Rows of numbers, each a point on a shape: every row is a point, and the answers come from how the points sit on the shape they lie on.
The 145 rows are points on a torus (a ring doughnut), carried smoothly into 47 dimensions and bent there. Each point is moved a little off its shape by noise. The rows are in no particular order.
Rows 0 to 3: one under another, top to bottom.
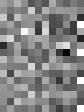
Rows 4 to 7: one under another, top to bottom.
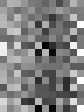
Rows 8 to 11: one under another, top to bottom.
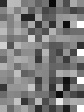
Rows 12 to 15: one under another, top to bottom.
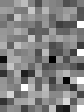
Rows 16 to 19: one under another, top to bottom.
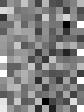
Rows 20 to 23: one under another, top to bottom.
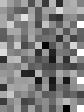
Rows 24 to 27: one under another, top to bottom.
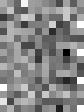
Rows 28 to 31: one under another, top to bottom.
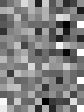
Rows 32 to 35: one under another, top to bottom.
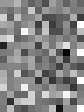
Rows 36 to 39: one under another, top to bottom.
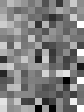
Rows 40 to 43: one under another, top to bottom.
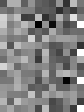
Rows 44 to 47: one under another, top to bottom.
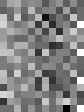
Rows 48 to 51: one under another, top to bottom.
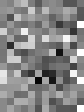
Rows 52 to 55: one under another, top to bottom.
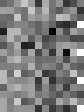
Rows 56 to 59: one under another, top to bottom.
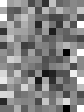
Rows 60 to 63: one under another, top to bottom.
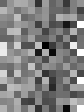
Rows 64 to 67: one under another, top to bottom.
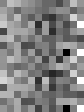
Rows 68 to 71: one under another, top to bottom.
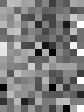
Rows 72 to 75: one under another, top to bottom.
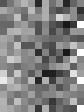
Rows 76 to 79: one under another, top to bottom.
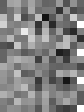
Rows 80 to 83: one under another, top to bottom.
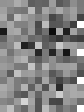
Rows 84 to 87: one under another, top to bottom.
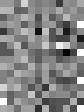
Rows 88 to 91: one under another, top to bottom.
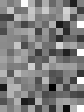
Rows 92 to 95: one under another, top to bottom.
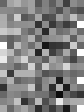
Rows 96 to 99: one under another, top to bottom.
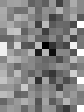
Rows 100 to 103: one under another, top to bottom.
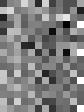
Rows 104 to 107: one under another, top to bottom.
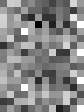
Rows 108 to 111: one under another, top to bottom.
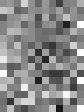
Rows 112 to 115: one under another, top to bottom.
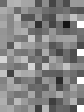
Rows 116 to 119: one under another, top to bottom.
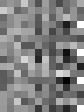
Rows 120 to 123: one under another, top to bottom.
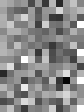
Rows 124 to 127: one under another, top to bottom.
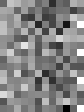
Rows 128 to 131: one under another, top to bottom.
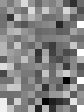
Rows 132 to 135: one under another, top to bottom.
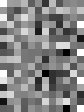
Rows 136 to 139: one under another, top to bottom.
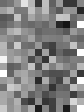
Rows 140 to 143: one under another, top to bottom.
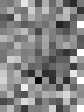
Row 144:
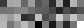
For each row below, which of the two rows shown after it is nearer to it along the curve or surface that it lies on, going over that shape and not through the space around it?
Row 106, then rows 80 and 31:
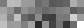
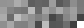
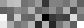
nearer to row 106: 80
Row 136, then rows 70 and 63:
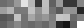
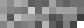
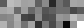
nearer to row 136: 70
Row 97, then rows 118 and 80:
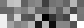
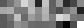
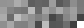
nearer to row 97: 80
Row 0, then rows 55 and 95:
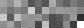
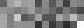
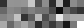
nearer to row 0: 55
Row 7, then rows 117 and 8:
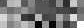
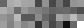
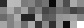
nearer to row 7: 8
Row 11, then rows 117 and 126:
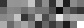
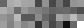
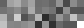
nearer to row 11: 126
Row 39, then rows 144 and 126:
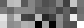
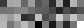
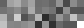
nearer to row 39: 144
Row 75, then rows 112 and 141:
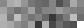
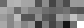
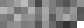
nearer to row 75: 112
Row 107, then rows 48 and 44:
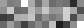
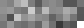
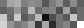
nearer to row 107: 48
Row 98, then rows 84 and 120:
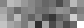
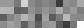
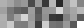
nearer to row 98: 120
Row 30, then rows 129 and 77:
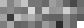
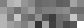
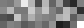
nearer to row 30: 77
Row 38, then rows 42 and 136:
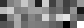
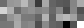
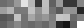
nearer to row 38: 136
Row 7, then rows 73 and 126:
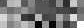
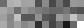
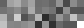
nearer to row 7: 126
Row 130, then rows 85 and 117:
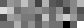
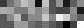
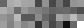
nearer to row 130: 117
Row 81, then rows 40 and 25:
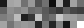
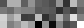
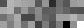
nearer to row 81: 40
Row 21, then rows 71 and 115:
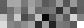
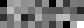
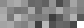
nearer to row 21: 115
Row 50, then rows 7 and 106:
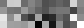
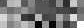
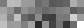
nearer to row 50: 7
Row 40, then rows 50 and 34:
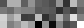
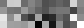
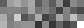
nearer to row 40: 50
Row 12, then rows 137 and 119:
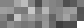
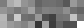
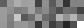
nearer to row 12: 119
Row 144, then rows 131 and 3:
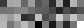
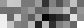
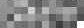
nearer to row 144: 131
